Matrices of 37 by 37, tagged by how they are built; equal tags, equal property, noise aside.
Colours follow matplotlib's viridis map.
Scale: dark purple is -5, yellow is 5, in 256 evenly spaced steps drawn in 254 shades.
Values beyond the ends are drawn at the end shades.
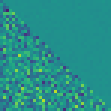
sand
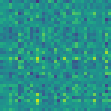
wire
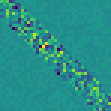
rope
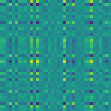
wire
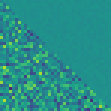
sand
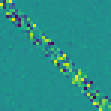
rope
